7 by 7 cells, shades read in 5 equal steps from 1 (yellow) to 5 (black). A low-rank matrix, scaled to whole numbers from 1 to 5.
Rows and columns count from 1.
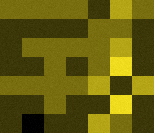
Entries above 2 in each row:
6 7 6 6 5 6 6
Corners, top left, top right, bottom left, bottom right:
3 3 4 4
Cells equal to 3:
19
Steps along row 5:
same same same down up down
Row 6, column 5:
4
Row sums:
21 26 22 23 20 24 26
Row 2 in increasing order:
3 3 4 4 4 4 4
